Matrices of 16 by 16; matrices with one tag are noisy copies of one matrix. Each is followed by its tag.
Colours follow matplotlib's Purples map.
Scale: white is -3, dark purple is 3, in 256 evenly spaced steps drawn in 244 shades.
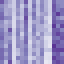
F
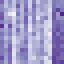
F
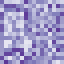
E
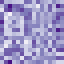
E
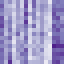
F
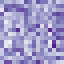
E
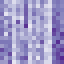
F
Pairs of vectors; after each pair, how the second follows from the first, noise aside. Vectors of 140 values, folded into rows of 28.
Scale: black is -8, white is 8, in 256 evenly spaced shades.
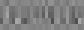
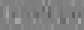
partly zeroed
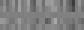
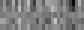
scaled up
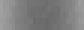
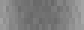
reversed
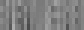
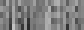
scaled up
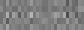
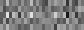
scaled up
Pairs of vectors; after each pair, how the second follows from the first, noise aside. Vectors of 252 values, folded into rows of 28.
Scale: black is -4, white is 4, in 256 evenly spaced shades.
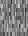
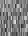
wrapped around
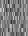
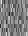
wrapped around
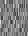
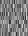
wrapped around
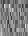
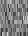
wrapped around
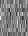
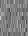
shrunk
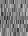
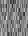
wrapped around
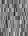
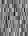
copied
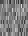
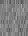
shrunk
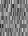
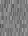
shrunk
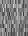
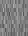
shrunk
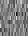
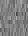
shrunk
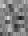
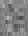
shrunk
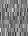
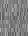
shrunk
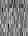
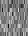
copied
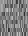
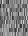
wrapped around
